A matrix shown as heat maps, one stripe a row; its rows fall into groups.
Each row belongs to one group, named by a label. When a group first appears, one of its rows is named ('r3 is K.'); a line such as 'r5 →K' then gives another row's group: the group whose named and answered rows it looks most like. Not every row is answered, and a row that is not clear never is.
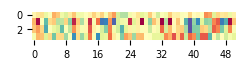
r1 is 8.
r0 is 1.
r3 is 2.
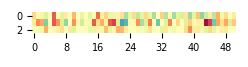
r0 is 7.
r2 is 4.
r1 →1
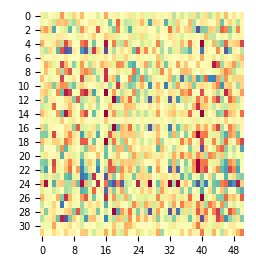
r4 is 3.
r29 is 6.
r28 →4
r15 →7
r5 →6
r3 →7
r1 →1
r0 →7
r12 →4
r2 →8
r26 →3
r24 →8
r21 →4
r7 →1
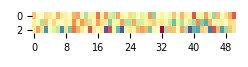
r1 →7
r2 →8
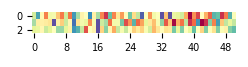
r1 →2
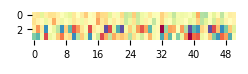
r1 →7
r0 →7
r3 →4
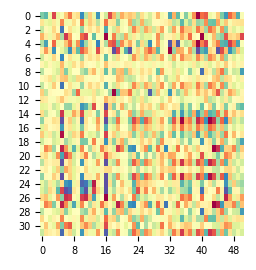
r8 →6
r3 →3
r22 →3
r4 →4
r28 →6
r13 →6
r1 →7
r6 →2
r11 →4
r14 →7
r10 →2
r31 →2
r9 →1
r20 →3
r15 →2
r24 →6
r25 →6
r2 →2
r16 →2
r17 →7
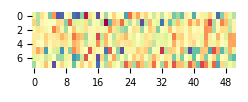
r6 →6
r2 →1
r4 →3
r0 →6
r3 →3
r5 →8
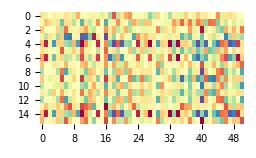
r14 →8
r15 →3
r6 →8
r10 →6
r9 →7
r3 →6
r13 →3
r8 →6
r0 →4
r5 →7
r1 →2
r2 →3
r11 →7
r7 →3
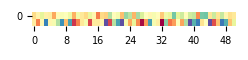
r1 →8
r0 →7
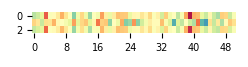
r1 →7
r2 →4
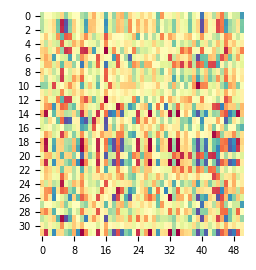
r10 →4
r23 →1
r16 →6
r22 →2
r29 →6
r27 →6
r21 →8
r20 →2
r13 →1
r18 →8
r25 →1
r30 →7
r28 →8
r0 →6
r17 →1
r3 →3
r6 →8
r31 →8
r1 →6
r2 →6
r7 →2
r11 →7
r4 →7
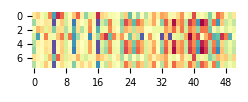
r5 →2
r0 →3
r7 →2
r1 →2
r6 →3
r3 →4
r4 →2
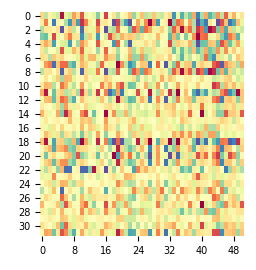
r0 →7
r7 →1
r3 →4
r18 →8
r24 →1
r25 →2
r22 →6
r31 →1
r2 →2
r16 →7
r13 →3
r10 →1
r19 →1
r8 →2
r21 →1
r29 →1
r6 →7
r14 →3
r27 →3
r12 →1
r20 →4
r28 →7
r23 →4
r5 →7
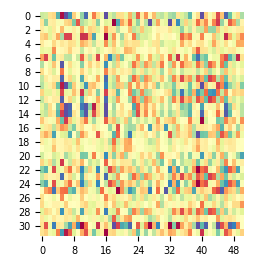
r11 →7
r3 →3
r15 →3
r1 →4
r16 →1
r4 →3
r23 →2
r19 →4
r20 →6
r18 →4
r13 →6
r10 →6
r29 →4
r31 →3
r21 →7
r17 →8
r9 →2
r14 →6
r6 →8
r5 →4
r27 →3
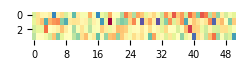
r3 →6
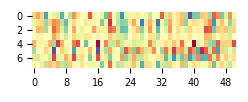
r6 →7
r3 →1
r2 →1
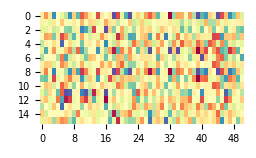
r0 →8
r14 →4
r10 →1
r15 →1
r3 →1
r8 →8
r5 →4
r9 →4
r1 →7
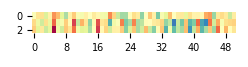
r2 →7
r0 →1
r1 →7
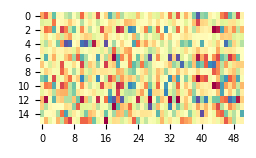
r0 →8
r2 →1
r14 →6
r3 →3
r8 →1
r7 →7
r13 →4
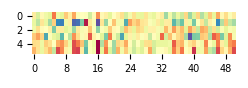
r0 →7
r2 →2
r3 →8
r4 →3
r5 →3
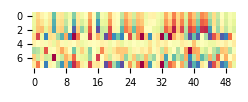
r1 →2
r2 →2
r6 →7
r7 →8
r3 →8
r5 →4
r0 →2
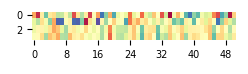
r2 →1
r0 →8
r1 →6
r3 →1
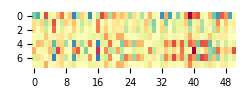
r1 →7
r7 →4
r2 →7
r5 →3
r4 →2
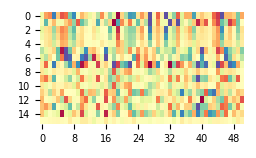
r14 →7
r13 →8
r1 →4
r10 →4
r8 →4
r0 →1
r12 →3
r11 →7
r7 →8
